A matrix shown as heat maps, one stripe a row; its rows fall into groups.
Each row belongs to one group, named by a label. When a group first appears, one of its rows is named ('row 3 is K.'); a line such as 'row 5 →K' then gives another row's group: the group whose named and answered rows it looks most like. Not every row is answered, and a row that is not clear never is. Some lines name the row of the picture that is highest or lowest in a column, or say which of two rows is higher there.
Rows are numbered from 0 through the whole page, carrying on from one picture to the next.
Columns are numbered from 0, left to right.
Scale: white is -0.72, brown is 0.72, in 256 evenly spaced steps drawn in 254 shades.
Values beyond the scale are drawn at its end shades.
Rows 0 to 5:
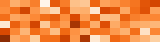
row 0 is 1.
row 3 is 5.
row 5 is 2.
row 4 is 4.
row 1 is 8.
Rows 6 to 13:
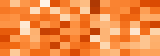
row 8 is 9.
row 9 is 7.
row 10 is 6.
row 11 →2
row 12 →6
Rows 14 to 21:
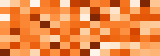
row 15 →6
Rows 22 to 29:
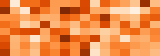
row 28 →2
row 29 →2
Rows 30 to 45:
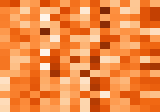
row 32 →1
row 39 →1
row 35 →8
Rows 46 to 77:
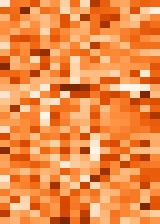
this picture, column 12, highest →69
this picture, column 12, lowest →58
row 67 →2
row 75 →7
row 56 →4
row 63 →1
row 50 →1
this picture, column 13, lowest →58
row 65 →2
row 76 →2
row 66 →8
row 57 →8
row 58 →5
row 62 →1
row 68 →8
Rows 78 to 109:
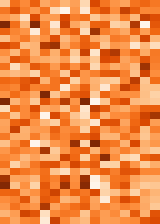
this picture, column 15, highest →94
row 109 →1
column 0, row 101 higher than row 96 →Yes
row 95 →8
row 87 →7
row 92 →2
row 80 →7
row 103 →2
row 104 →2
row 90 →9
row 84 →6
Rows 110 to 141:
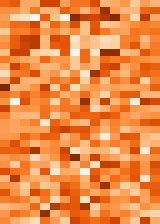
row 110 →6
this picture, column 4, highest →140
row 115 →4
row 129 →9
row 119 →8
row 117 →8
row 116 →4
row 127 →1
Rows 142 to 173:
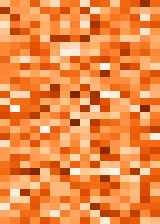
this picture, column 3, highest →166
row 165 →6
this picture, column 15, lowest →161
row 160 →1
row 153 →8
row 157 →7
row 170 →7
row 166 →4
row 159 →5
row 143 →2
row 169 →7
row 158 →4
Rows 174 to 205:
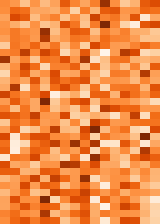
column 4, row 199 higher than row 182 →No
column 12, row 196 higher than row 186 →No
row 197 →5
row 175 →8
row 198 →6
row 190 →4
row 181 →9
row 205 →9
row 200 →9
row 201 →5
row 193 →7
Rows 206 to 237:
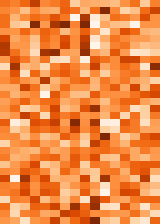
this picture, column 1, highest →215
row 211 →2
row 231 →7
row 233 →9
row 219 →1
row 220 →9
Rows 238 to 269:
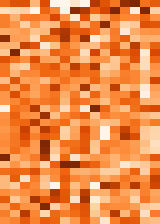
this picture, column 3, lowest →239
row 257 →9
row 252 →9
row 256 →9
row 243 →2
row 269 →9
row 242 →5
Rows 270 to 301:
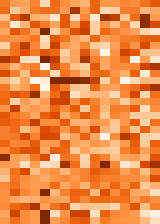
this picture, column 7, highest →281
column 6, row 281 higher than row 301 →Yes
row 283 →4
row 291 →4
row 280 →4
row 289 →9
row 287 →4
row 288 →6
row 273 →7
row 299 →4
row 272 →8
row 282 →1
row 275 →1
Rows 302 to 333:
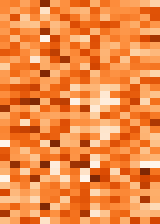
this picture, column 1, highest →325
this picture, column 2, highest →316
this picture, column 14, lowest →325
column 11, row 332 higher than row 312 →Yes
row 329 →2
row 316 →4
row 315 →9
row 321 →9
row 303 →1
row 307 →1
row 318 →8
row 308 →6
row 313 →7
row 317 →2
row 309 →6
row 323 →4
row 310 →5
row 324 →2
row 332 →2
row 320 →4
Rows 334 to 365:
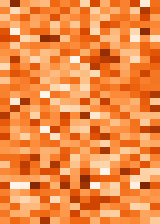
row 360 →7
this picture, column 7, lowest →342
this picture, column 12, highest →358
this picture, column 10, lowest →358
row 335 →7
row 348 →7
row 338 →7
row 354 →9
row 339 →6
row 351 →4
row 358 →9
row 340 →7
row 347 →1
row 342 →8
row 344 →8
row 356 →4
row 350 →2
